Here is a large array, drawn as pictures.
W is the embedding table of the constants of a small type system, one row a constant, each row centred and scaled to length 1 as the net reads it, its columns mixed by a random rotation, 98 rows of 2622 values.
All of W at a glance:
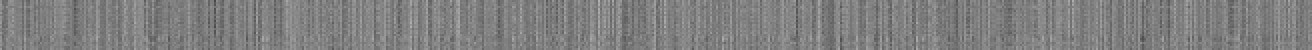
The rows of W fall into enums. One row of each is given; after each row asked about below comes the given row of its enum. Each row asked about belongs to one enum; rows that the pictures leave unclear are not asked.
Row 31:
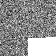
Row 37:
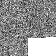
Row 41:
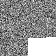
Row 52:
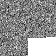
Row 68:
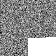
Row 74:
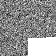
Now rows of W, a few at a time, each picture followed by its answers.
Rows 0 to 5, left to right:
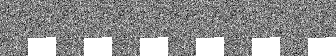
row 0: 52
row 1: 31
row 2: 31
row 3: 74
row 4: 31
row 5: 68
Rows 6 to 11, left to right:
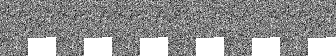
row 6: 52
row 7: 74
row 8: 74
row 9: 31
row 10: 41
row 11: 52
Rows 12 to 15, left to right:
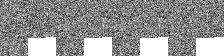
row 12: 37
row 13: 41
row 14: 41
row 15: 68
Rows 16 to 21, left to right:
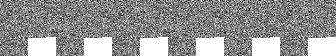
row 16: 31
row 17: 41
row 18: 31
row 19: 41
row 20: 68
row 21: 31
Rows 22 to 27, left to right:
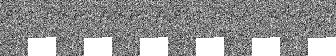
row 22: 31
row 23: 74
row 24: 74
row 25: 31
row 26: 41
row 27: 52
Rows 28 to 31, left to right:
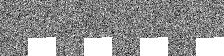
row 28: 74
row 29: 37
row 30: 68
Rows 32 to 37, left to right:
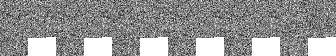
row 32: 74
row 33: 41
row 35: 41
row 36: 41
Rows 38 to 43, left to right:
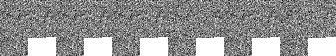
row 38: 74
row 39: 74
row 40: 74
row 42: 74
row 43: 31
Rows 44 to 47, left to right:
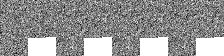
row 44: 68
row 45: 52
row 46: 52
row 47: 74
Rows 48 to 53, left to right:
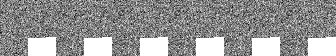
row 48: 68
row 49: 74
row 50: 31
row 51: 31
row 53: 31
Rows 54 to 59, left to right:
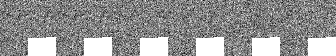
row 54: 74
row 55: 74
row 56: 41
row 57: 68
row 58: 37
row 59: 31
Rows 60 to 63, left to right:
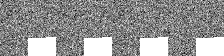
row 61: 74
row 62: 31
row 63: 68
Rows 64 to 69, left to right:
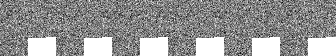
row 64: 31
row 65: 41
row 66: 74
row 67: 41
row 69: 31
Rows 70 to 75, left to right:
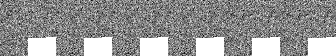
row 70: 31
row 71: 68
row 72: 68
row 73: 68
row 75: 74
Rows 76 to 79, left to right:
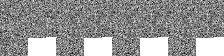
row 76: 41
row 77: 68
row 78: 68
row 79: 68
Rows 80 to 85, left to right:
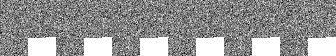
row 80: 68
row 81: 41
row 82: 52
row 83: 68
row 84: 52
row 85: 31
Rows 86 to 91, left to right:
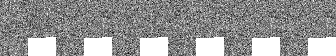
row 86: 37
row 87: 41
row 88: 68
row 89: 31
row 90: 41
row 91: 41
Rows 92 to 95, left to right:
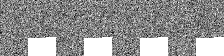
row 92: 68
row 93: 74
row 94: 68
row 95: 37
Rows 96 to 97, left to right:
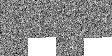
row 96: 68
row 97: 52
